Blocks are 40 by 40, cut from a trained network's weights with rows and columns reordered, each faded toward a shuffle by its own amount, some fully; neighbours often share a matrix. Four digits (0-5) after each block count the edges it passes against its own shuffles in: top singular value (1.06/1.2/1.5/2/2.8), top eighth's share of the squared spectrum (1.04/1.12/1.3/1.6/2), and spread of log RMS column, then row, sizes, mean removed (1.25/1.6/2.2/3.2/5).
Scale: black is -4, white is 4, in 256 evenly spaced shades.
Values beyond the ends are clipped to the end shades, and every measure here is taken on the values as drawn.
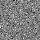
0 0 0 0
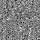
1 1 0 0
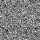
2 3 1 0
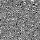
2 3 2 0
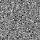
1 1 0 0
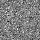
1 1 0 0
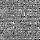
3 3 2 0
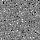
0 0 0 0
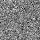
0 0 0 0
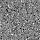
0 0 0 0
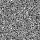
1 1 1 0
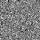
1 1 0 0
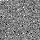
0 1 0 0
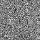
2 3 1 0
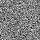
1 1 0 0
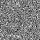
2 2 0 0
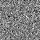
0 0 0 0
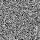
0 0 0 0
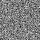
1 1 0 0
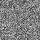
1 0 0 0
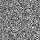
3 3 1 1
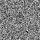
0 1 0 1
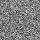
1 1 0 0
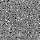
0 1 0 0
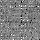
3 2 1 0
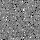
1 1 0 0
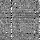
3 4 2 0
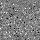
0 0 0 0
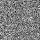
1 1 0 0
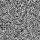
2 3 1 0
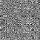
3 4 1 2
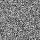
1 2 0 0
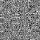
3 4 1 2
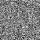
2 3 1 1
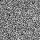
1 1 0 0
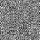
3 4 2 1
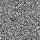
0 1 0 0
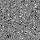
0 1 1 0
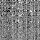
3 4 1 3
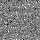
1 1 0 0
